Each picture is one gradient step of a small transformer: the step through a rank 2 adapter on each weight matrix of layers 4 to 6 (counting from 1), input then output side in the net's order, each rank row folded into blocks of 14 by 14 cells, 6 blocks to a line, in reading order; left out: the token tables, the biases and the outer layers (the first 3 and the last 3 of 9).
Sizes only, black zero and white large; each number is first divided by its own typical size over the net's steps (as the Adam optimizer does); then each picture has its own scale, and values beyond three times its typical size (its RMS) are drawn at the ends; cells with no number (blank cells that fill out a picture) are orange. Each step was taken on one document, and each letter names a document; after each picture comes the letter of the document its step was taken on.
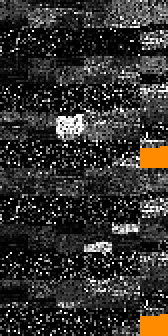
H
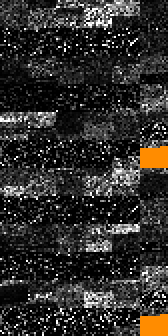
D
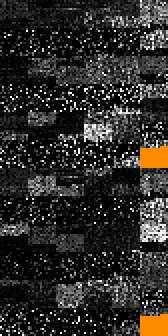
H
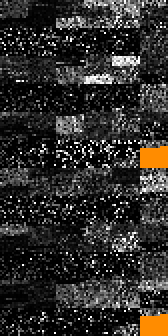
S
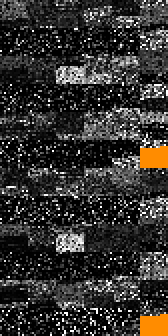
H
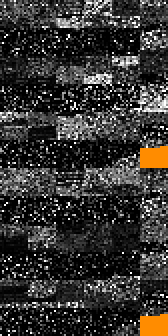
H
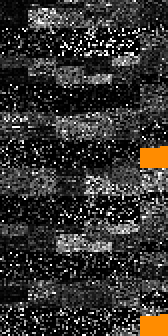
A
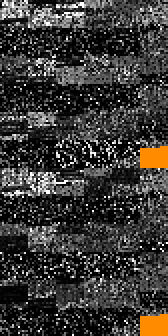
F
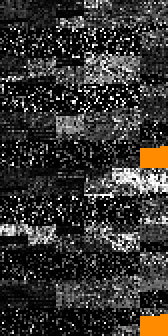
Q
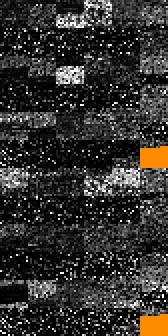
D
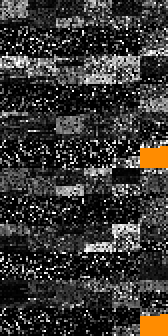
F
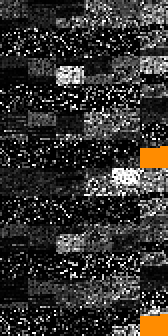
A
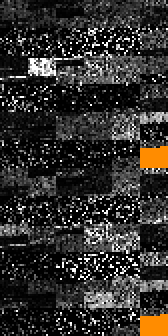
Q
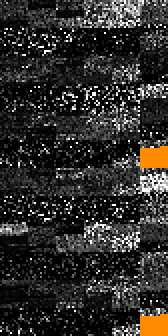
S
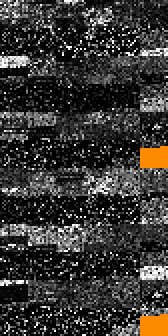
A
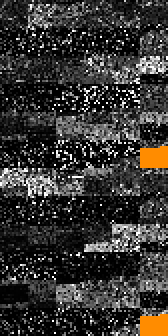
F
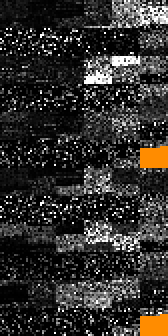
S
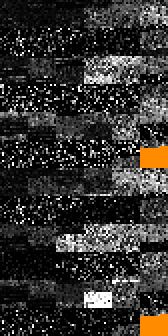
Q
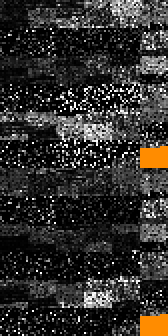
H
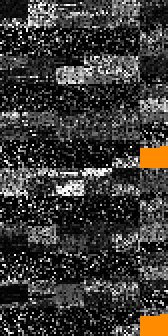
F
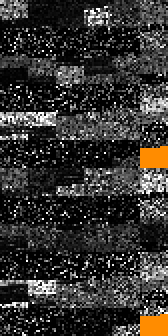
A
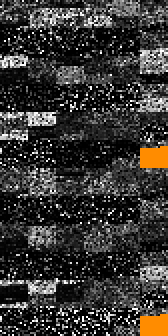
A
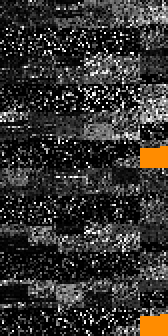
S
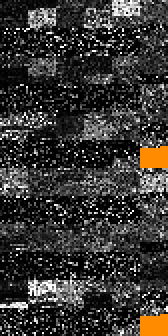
A
